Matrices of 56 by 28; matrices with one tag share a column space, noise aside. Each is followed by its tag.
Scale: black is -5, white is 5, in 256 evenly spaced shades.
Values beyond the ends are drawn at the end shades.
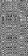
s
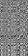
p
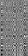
p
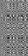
s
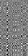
p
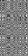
s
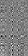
p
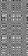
s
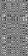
s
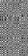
s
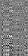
p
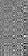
p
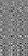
p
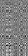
p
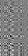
p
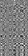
p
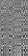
p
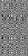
s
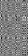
s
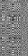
s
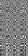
p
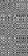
s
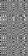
s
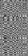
s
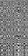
p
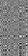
p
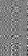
p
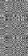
s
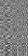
p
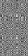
s
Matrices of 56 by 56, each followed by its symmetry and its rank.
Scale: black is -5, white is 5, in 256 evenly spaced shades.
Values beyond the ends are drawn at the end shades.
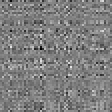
neither, rank five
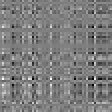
neither, rank two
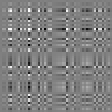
symmetric, rank one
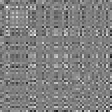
symmetric, rank three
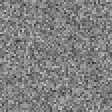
neither, full rank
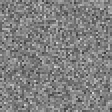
neither, full rank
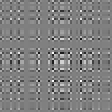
symmetric, rank one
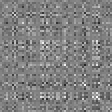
symmetric, rank three
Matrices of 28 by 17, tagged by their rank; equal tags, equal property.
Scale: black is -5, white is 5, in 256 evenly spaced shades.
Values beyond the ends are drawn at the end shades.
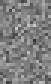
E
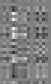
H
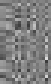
H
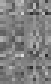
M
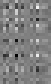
H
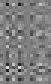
H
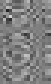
M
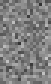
E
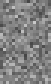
E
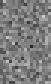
E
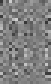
M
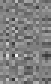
M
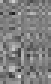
M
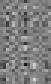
M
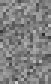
E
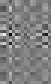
H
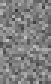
E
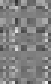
H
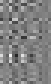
H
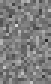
E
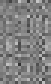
M
